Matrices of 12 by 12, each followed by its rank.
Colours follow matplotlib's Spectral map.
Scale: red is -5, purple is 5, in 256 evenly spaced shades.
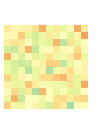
full rank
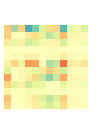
two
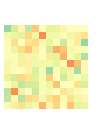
full rank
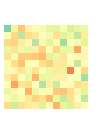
full rank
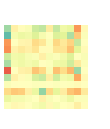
two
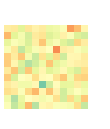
full rank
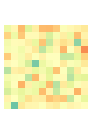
full rank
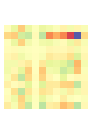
two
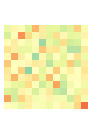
full rank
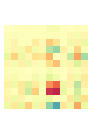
two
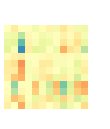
two
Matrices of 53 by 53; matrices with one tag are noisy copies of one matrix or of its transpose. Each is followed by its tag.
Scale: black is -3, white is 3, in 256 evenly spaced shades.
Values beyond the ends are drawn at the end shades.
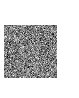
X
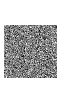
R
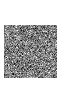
X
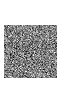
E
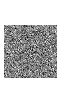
E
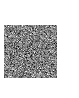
E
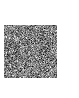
X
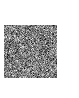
X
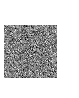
E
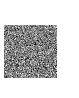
R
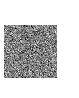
E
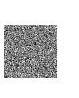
R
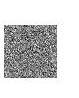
E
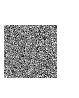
R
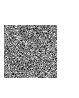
X
